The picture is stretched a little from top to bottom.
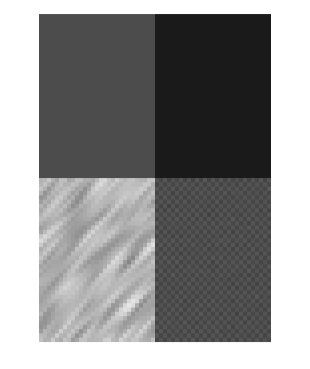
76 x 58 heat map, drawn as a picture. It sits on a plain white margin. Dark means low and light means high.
It is made of 2 by 2 panels. Panel 1,1: low, flat. Panel 1,2: very low, flat. Panel 2,1: high, slanting up to the right. Panel 2,2: low, checkered, faint in contrast.
